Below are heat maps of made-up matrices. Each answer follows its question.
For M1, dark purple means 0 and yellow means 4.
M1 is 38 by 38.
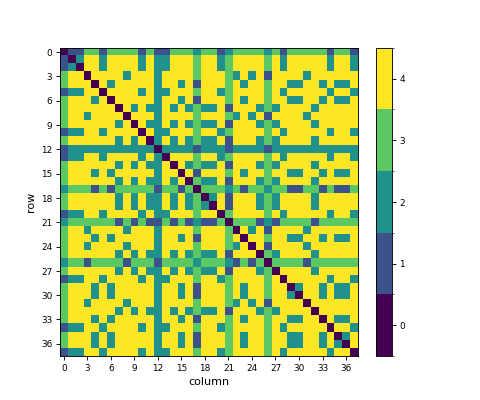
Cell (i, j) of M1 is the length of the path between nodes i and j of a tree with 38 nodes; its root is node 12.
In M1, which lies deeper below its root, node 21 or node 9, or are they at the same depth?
node 9
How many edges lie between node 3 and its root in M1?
2
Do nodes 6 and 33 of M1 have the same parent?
yes
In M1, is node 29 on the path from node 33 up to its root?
no
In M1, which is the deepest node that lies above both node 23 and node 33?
17
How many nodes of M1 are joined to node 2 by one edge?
1
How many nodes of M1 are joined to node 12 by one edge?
4
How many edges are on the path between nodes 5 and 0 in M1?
1
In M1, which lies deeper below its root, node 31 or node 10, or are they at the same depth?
the same depth
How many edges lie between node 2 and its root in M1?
2
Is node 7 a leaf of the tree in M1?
yes
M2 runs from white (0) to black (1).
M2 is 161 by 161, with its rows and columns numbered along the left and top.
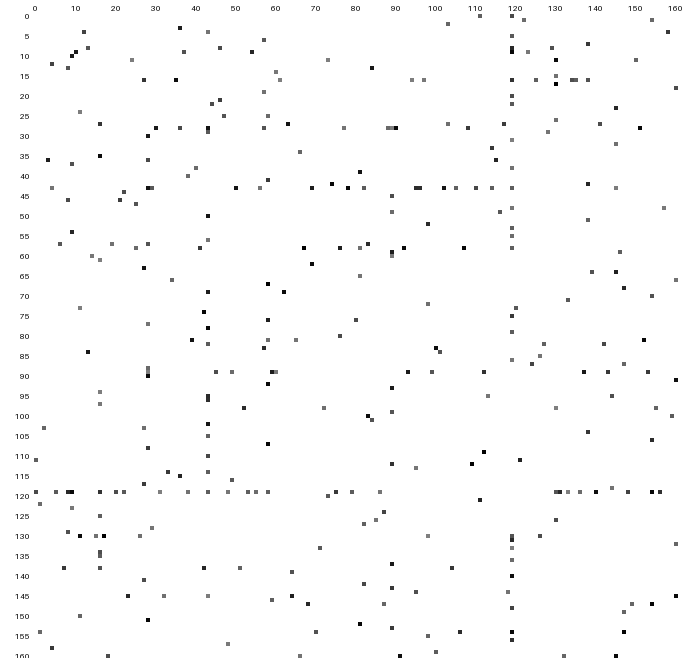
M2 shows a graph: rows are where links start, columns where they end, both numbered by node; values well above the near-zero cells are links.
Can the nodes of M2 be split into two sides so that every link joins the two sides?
yes
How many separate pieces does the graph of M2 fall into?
1
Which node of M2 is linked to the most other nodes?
node 119
